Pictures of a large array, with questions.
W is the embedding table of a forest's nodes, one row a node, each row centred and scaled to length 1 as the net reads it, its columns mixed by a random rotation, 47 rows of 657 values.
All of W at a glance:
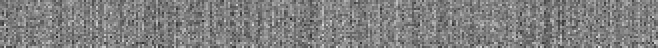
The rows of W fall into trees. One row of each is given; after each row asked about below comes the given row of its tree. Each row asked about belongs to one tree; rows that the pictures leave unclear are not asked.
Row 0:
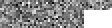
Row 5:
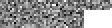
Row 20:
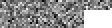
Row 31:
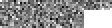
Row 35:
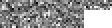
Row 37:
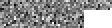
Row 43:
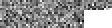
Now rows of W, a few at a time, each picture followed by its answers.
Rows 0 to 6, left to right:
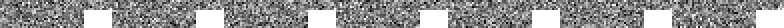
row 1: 20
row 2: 37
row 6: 35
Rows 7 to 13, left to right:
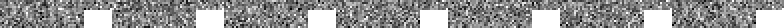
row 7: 20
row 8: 35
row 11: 5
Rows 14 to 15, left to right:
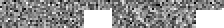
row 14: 5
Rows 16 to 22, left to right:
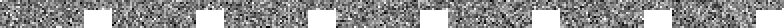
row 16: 31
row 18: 0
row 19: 43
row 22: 20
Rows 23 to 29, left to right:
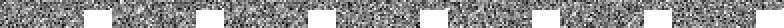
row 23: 20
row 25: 20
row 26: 0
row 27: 35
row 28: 20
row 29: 5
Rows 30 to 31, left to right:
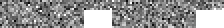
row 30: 20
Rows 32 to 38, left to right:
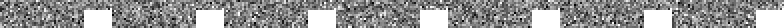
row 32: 37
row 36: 37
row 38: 35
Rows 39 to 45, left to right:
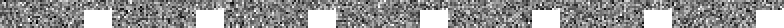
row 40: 31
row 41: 35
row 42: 43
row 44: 0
